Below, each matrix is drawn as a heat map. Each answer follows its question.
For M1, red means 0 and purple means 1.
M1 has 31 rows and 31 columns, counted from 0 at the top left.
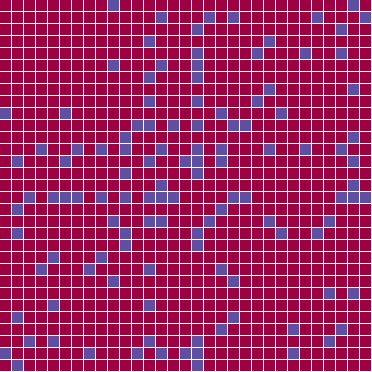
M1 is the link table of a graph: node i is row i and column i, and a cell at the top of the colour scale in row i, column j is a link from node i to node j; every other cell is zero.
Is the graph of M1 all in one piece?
yes
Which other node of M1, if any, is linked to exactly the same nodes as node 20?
node 14
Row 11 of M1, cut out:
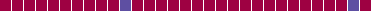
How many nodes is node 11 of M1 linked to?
2
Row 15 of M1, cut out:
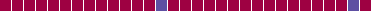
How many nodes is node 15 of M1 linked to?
2
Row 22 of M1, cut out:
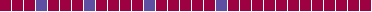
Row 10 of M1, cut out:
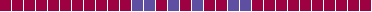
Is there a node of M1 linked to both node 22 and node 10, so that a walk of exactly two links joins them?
yes
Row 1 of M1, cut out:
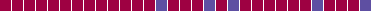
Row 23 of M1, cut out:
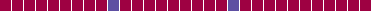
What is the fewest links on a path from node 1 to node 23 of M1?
2
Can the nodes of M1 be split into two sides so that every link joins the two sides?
no
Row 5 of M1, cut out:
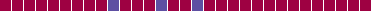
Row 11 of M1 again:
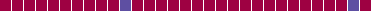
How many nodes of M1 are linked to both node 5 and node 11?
0
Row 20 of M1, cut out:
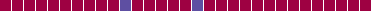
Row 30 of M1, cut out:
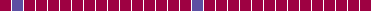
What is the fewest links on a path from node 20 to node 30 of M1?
2
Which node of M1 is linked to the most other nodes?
node 16
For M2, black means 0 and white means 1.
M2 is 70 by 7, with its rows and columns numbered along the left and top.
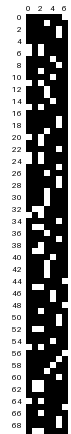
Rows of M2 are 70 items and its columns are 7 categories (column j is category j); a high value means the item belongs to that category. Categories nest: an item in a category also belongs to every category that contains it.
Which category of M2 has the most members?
2
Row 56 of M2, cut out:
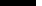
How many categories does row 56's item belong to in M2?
1
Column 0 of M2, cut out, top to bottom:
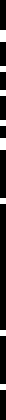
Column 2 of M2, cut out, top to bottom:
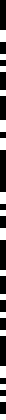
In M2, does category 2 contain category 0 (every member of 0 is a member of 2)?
yes
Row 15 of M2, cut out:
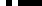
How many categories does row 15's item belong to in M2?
2
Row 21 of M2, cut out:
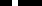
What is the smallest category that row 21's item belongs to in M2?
2
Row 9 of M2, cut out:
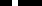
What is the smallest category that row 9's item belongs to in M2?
2
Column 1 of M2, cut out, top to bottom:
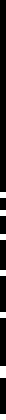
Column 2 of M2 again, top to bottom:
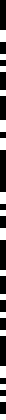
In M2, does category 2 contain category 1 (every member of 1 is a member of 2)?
yes
